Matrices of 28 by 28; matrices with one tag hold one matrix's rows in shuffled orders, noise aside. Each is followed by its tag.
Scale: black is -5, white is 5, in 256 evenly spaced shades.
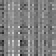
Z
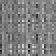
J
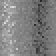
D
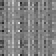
Z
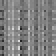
Z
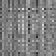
J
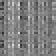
Z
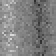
D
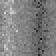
D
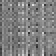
J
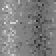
D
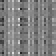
Z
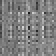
J
